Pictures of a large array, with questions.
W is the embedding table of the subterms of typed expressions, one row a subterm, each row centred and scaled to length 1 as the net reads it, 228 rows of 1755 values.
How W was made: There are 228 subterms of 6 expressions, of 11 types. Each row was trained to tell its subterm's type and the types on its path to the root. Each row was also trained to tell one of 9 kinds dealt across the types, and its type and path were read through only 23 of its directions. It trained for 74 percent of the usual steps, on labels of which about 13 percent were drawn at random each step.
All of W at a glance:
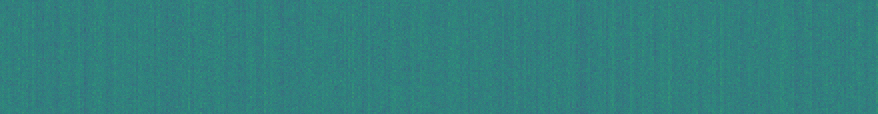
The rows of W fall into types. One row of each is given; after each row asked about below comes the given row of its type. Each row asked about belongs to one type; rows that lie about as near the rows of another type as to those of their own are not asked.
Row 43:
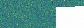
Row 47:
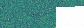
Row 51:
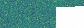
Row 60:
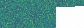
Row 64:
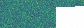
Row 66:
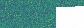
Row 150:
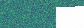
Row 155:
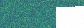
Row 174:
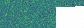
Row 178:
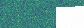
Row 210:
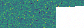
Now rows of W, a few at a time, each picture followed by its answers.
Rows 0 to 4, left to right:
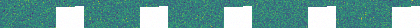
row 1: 155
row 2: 210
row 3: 60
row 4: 43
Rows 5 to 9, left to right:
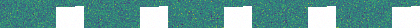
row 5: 64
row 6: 43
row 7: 51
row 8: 178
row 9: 60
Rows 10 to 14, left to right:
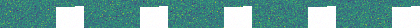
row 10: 60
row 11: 51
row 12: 51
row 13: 210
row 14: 43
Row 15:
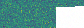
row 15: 155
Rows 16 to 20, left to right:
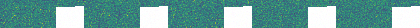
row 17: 60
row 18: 178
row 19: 150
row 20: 60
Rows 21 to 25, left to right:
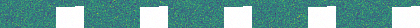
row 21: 210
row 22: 155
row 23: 66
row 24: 174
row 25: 64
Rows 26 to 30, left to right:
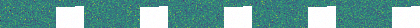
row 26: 210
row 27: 155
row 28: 150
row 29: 66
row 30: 178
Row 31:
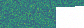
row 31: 178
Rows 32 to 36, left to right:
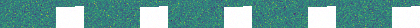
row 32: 210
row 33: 64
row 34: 66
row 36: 64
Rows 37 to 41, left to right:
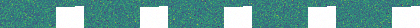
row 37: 47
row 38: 60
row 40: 174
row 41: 47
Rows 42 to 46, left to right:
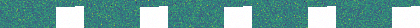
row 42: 47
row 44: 47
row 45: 150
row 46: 66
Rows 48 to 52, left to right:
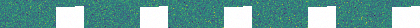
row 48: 47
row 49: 60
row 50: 51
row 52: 43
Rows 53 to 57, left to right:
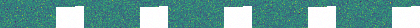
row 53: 174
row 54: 43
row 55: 47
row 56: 64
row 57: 64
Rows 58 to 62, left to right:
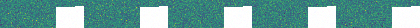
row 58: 174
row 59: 64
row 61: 64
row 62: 155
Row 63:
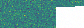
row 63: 43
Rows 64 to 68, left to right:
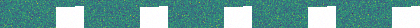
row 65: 66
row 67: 174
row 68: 66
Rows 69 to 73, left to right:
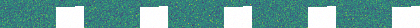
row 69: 150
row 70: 47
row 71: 210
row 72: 64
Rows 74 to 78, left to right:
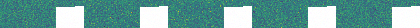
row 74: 60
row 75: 60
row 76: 178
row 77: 43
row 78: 60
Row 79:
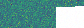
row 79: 174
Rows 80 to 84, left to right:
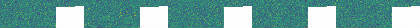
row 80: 210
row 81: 150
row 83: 150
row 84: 150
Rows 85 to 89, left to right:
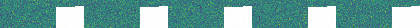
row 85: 178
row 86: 210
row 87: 47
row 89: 150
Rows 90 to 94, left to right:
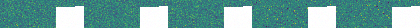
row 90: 64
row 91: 155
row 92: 178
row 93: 178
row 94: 210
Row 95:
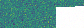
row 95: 51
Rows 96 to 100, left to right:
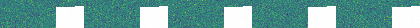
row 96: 47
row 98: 51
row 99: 210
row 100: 174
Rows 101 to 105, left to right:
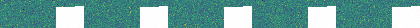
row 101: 66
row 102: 155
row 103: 178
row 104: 174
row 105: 155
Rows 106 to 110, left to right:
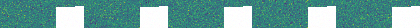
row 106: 155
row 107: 51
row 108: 210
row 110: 174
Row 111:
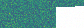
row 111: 47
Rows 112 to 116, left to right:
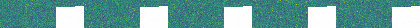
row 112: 174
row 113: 47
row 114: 150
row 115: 210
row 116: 178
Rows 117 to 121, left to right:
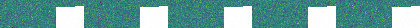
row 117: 178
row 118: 43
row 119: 64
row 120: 178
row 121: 66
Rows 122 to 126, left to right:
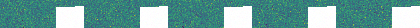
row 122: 60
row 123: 174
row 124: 47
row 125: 174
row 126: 150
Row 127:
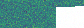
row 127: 60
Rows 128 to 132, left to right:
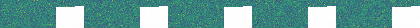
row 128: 155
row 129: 43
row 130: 174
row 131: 60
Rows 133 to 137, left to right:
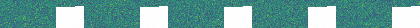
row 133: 150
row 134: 174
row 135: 174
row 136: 64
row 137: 64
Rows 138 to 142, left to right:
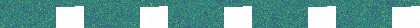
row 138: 66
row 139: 64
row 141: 64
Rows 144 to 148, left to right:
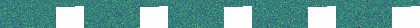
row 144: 60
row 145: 47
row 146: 43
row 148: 51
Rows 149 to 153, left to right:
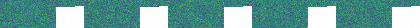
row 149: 210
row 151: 60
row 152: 64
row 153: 60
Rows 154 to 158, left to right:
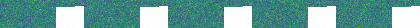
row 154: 51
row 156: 64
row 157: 60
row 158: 174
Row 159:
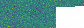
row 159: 150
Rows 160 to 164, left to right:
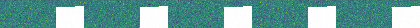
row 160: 210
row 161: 66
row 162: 155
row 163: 210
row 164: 60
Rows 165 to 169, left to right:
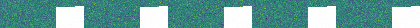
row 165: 155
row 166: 43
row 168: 64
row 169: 155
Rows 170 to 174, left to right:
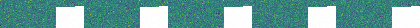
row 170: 66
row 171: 66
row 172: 210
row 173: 174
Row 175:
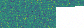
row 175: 43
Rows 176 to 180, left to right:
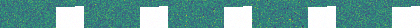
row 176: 47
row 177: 174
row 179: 178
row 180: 155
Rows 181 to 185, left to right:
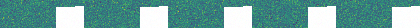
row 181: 60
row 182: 47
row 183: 178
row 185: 66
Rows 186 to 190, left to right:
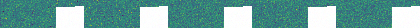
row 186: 66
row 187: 66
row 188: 47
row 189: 178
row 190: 43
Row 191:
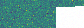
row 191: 210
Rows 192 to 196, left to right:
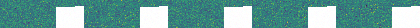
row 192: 155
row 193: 150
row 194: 178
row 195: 66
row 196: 174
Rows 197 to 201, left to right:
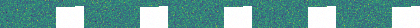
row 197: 210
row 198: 60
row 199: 64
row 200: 155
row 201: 64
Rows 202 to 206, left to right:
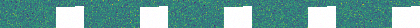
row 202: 51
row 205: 210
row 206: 51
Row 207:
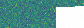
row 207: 178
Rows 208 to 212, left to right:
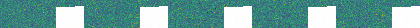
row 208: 155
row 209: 150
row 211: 47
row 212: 51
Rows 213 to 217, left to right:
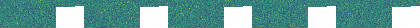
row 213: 210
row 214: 51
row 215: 64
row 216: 174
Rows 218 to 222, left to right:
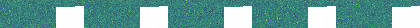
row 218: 178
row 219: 150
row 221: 64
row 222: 47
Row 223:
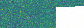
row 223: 150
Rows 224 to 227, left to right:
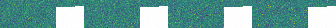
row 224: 64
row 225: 178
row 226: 210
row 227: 66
